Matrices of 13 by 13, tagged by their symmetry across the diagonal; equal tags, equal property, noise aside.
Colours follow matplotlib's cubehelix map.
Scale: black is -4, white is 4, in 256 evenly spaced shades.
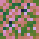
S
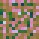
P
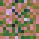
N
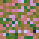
N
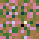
P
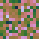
P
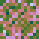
S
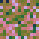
N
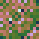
S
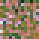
P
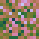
P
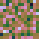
P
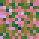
N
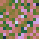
S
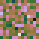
P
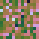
N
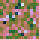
P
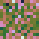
N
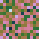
S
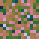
N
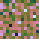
P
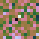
P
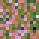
N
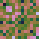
S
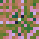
S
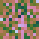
N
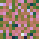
N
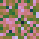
S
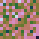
S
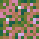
S
